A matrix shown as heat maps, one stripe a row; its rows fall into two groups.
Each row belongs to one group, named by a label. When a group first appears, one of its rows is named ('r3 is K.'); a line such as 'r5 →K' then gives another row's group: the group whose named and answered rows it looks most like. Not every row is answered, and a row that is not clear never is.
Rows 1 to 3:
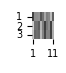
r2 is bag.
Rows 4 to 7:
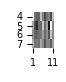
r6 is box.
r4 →bag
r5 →box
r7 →bag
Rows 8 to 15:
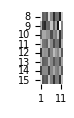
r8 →bag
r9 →box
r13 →bag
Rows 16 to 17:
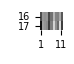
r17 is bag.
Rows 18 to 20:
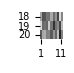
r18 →box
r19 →bag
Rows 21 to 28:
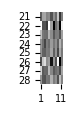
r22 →bag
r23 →bag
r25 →box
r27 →bag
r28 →box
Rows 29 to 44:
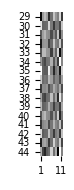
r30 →bag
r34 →box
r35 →bag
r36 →bag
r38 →box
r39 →bag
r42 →bag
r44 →box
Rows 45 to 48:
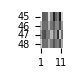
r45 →bag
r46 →bag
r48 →bag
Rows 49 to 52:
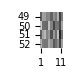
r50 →bag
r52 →bag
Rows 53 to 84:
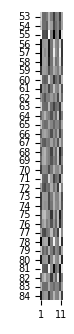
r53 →bag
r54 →bag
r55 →bag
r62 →box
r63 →bag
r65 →bag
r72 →box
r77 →box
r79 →bag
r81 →bag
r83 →bag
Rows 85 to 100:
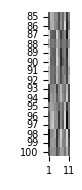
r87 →bag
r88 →bag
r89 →bag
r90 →bag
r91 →bag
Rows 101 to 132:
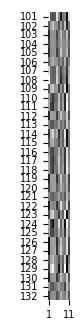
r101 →bag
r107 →bag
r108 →bag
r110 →box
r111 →box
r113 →box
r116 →box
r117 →box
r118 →box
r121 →box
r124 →box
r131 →box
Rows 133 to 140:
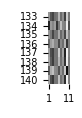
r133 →box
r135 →box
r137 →box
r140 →box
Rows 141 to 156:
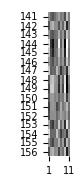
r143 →box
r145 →box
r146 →box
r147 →bag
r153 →box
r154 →bag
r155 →box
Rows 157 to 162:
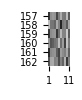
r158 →bag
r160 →box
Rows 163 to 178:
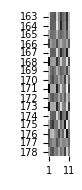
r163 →bag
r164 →bag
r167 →bag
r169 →bag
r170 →box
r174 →bag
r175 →box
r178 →box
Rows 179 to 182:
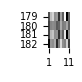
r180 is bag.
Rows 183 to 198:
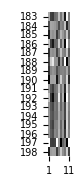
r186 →box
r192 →box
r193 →box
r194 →box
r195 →box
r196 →box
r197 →bag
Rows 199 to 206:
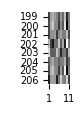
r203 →bag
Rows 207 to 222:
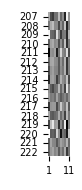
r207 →box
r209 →bag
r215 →box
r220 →bag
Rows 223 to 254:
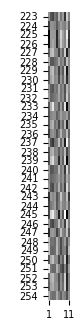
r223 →box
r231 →box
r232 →box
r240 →box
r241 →box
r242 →box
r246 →box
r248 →bag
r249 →bag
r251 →bag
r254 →bag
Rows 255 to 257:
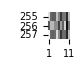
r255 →bag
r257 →bag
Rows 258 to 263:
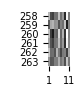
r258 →box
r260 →box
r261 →box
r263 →box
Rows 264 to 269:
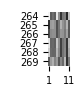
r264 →bag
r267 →bag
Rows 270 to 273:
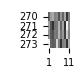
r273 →bag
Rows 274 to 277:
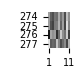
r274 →box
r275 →box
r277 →bag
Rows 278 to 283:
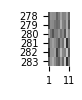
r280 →box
